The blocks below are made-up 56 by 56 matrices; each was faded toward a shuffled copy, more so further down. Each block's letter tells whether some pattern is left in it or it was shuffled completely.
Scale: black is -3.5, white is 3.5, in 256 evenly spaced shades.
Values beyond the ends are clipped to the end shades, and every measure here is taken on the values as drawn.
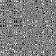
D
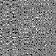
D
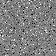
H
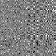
D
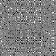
D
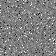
H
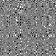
D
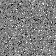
H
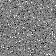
H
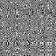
D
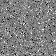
H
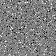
H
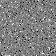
H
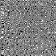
D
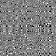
D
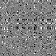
D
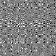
D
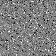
H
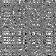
D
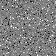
H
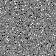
H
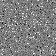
H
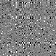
D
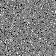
H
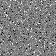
H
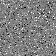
H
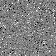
H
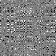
D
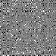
D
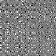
D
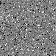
H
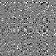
D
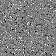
H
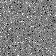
H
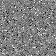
H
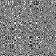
D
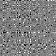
D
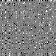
D
